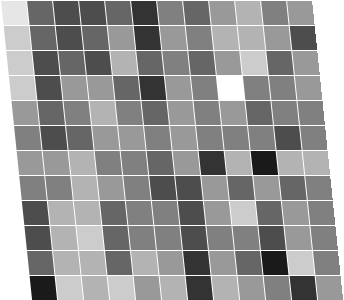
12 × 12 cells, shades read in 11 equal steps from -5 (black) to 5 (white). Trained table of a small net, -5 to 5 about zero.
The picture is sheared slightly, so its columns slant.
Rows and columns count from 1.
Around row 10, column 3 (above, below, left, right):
2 2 2 -1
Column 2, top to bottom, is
-1 -1 -2 -2 -1 -2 1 0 2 2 2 3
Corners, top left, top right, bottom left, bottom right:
4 1 -4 1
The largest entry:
5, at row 4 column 9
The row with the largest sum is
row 4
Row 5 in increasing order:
-1 -1 -1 0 0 0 0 0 1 1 1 2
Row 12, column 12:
1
